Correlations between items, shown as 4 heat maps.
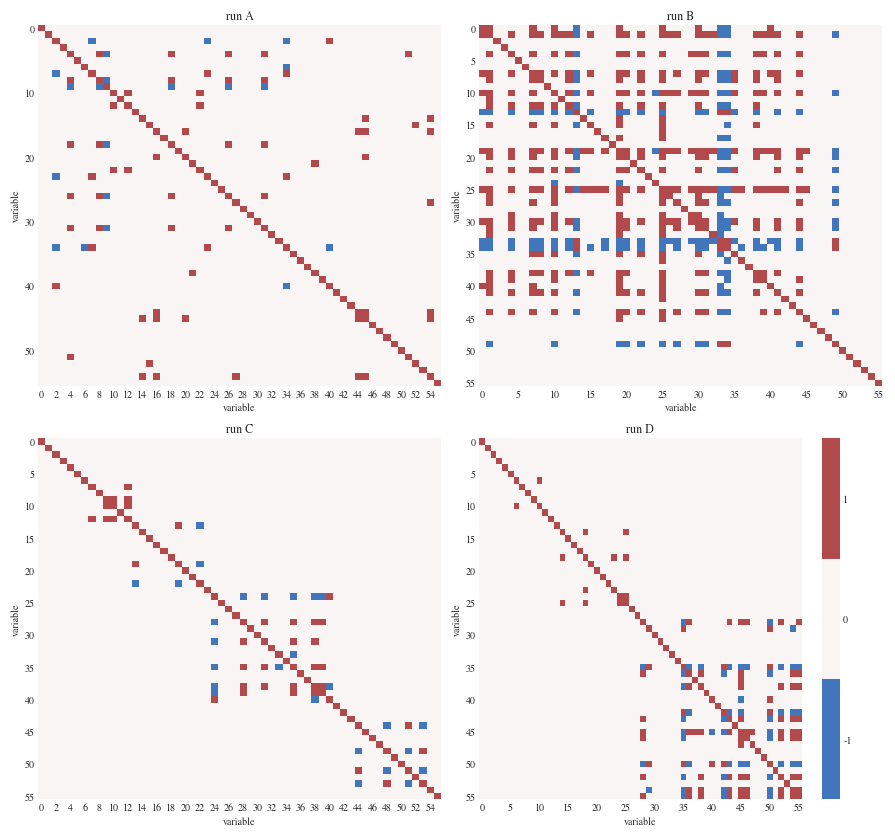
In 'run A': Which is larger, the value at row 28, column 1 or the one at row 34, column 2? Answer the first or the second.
the first
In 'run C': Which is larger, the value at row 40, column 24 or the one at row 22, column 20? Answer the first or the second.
the first
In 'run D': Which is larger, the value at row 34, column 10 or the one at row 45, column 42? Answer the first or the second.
the first
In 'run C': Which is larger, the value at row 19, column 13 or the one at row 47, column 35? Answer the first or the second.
the first
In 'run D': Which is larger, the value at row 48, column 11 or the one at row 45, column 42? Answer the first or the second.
the first
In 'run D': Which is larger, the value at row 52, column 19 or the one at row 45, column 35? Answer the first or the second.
the first
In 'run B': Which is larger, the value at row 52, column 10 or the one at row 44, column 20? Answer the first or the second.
the second
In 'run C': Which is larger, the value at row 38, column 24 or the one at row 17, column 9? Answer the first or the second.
the second
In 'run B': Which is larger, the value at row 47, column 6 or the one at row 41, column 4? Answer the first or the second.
the second
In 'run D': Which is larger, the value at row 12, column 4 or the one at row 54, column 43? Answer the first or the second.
the second
